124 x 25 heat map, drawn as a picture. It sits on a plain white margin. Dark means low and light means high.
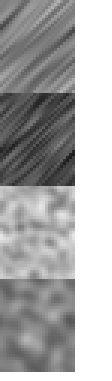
It is made of 4 by 1 panels. Panel 1,1: middling, slanting up to the right. Panel 2,1: low, slanting up to the right. Panel 3,1: high, blotchy. Panel 4,1: middling, blotchy.
